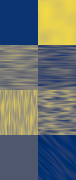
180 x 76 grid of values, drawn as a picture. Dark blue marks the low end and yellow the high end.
It is made of 4 by 2 panels. Panel 1,1: very low, flat. Panel 1,2: very high, smooth, faint in contrast. Panel 2,1: middling, streaked across. Panel 2,2: low, streaked across. Panel 3,1: high, streaked downward. Panel 3,2: middling, streaked across, strong in contrast. Panel 4,1: low, flat. Panel 4,2: very low, slanting down to the right, faint in contrast.
